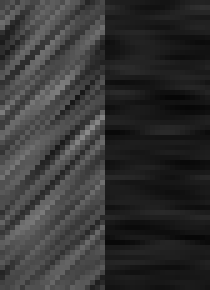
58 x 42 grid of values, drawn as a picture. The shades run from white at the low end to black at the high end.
The table splits into one row of 2 panels. Panel 1,1: high, slanting up to the right. Panel 1,2: very high, streaked across, faint in contrast.
